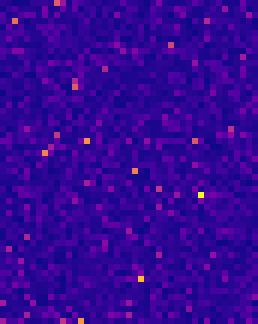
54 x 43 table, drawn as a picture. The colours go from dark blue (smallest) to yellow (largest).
Fine speckle covers the field. There are no regular stripes. On average the colour sits 10% of the way up the scale. There is no overall slope. Most values sit low, with a long tail of high ones. No seam splits the table.
